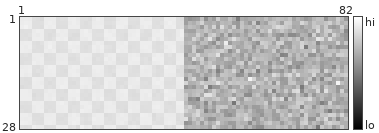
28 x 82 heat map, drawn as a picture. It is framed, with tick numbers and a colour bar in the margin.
The table splits into one row of 2 panels. Panel 1,1: very high, checkered, faint in contrast. Panel 1,2: high, fine-grained.
